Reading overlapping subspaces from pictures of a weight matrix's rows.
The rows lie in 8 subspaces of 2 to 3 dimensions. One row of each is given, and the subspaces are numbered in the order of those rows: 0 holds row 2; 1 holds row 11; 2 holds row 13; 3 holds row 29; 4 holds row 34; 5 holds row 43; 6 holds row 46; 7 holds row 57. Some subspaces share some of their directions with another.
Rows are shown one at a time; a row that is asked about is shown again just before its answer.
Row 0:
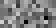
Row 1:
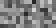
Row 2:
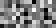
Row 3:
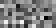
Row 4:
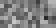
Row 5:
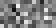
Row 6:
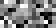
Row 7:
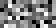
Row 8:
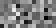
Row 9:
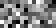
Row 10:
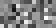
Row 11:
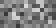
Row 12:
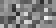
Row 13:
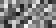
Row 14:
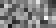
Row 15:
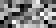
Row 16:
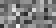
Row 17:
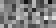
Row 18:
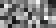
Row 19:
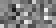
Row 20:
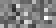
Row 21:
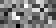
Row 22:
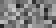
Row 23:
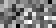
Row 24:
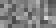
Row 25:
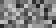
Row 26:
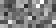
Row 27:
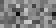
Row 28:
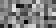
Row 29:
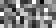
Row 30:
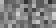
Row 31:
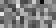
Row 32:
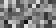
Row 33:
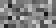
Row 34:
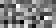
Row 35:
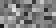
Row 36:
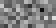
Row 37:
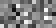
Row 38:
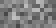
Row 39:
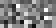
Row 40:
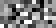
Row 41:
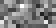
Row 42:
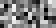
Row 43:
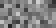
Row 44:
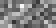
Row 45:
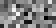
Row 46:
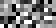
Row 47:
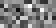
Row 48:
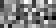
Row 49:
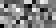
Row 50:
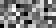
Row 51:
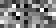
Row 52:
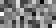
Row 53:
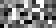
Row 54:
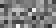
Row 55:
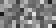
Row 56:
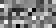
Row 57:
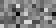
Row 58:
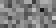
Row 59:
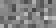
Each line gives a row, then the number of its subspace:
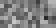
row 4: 5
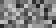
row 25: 6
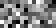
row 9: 5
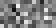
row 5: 3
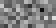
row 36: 0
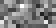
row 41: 2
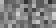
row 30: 7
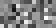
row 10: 7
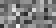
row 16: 4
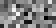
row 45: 3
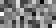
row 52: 3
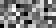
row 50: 2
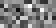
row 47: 0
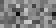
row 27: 7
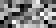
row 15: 2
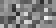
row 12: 6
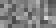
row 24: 5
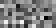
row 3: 4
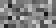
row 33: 0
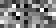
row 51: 1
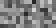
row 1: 0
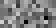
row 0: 2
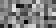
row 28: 2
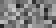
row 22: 6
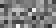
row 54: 4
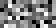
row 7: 0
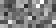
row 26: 6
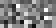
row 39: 4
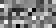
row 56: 4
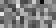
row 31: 3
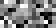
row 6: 2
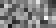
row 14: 5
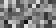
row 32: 2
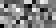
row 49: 0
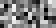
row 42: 5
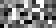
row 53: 1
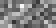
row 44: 2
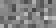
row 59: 7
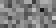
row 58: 0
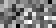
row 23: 3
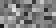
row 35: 0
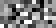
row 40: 1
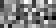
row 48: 7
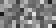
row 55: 3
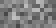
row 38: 1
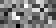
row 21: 1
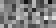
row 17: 7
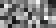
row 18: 5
